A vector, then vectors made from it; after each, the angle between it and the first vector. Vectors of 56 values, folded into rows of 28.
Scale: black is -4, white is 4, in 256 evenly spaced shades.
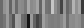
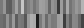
orthogonal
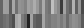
nearly parallel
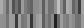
partly opposed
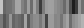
orthogonal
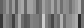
partly aligned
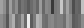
nearly opposite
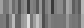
nearly opposite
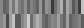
nearly opposite
